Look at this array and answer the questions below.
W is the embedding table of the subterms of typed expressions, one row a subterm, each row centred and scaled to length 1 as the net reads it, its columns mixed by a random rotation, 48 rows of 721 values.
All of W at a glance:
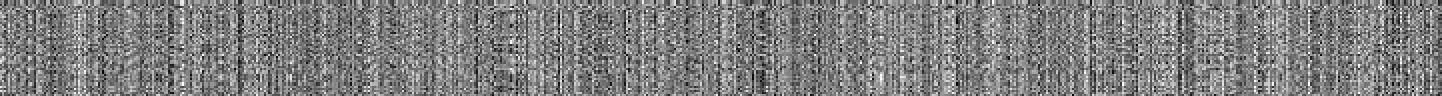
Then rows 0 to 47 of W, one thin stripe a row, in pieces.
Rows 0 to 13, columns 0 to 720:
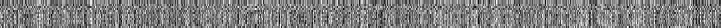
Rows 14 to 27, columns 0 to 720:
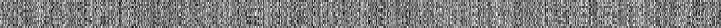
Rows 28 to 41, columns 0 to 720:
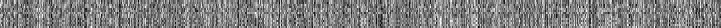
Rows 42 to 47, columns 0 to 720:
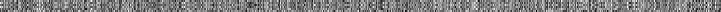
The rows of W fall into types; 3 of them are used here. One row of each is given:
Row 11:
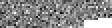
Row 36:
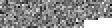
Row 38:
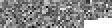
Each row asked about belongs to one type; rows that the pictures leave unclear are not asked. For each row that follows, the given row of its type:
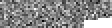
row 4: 11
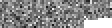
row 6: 38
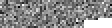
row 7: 36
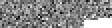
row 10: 11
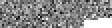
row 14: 11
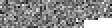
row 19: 36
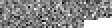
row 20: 11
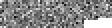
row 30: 36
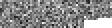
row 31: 38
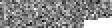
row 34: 11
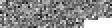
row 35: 36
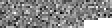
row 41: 11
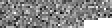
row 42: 11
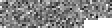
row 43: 36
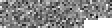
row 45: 36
